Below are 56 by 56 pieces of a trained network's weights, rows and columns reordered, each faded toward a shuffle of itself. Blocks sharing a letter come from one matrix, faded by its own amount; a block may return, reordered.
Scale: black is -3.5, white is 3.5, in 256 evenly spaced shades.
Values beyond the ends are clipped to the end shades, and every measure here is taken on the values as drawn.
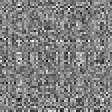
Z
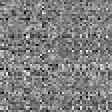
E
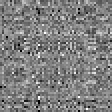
E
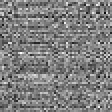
E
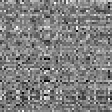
E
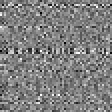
Z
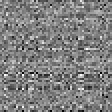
E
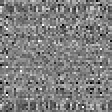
E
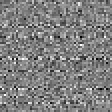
Z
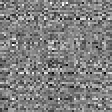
Z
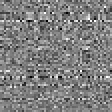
Z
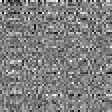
Z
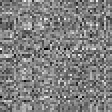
Z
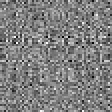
Z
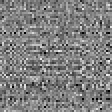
E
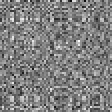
Z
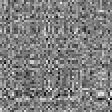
Z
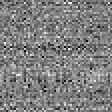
E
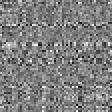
Z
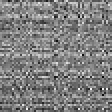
E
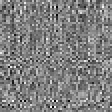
Z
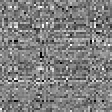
E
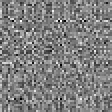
Z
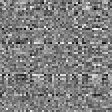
Z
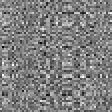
Z
